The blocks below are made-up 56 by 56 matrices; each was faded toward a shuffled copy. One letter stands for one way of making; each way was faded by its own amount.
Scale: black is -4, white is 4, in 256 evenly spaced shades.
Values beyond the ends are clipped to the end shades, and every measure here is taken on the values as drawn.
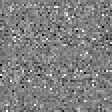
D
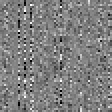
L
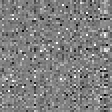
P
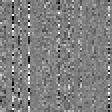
L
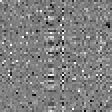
P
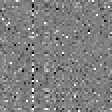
P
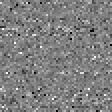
D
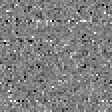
D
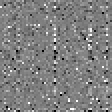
P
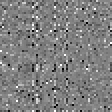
P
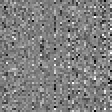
L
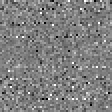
D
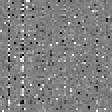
P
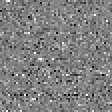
D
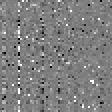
P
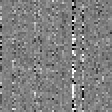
L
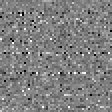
D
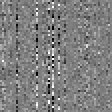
L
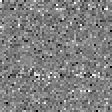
D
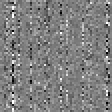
L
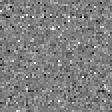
D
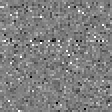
D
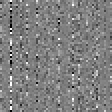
L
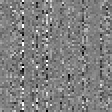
L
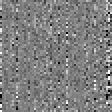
L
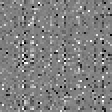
P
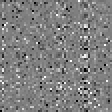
P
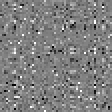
P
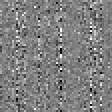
L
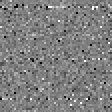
D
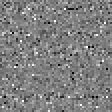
D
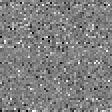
D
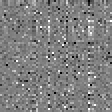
P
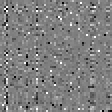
P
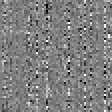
L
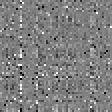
P
